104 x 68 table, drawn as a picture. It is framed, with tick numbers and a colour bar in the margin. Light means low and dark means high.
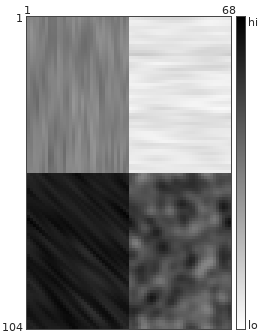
It is made of 2 by 2 panels. Panel 1,1: middling, streaked downward, faint in contrast. Panel 1,2: very low, streaked across, faint in contrast. Panel 2,1: very high, slanting down to the right, faint in contrast. Panel 2,2: high, blotchy.
